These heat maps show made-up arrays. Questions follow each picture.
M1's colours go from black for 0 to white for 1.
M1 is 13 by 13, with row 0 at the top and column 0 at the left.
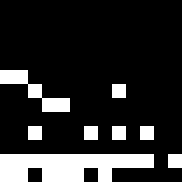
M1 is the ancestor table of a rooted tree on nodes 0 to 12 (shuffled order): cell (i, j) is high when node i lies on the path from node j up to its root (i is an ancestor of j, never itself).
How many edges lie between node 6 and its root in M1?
2
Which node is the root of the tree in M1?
11
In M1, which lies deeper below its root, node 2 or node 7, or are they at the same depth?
node 2
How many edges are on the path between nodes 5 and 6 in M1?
4
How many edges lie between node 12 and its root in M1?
1
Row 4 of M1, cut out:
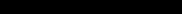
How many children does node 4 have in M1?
0
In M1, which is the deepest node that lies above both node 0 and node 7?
12
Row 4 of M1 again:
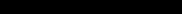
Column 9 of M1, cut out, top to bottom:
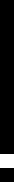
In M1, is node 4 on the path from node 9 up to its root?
no
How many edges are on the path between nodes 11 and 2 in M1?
3
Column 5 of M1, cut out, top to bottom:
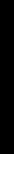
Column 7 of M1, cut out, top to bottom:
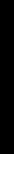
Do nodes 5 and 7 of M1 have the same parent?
yes
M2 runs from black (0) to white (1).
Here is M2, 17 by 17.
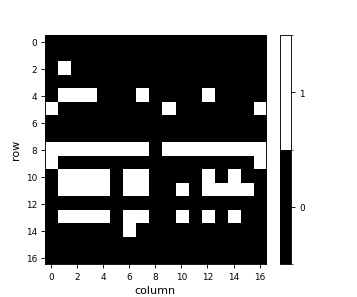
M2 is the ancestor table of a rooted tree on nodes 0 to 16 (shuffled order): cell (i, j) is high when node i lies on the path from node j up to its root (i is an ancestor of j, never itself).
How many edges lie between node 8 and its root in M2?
0
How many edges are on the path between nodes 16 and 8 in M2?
3
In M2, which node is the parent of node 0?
9
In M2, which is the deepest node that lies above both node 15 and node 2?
11
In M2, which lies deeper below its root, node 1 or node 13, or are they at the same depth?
node 1
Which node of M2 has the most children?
4
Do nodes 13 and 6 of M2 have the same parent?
no
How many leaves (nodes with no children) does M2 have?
8
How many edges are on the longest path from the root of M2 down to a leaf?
6
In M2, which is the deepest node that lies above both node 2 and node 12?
4
